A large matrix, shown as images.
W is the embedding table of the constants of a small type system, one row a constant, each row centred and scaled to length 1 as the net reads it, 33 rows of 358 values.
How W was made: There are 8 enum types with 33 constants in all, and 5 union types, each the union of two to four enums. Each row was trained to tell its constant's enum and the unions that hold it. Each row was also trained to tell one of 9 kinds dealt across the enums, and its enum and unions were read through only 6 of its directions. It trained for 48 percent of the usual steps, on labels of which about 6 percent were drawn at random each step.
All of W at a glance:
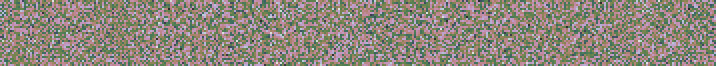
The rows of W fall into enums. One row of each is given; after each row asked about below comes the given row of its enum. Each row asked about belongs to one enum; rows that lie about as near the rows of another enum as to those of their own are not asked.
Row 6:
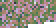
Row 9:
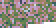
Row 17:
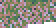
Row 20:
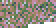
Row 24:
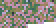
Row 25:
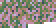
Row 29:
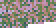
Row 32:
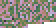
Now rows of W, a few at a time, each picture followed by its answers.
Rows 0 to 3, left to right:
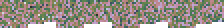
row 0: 25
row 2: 24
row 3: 17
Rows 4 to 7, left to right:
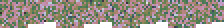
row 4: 6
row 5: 17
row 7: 32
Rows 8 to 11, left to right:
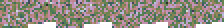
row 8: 20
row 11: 17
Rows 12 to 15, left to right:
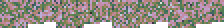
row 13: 6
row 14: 20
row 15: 9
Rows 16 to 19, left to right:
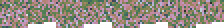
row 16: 25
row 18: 24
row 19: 32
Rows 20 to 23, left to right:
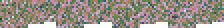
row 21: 32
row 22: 17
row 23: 29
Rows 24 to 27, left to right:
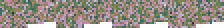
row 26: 24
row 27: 29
